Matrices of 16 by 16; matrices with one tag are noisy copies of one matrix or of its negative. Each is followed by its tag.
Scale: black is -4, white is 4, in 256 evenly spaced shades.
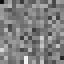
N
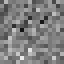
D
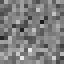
D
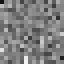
N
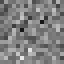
D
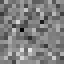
D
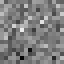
D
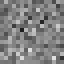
D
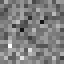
D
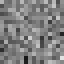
N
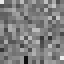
N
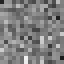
N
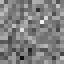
D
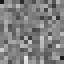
N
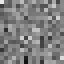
N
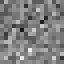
D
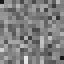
N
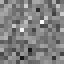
D
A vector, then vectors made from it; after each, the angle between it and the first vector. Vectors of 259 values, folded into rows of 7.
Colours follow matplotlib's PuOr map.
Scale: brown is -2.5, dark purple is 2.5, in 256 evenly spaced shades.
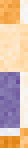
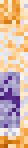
nearly parallel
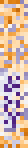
partly aligned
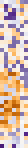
partly opposed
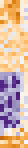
nearly parallel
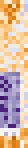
nearly parallel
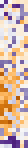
partly opposed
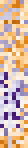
partly aligned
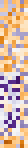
partly aligned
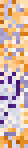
partly aligned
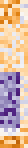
nearly parallel
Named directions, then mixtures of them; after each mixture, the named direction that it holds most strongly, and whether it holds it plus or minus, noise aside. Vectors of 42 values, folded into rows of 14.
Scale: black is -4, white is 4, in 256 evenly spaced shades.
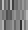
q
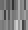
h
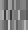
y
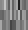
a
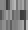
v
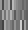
q, minus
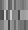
y, minus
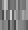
y, minus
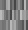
v, minus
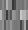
v, minus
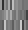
q, minus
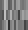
y, minus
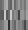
y, minus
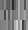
h, plus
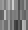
h, minus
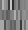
q, plus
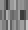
v, plus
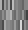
q, minus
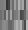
v, plus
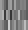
y, plus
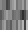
v, plus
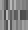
y, plus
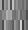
q, minus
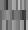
v, plus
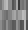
v, minus
